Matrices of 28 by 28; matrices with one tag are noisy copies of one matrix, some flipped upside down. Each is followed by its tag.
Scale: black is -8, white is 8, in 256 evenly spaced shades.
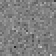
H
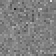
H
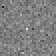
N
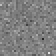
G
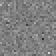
G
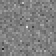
N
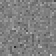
H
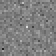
N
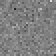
H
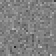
H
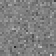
H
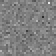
G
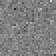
H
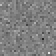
G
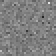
G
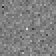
N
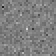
N
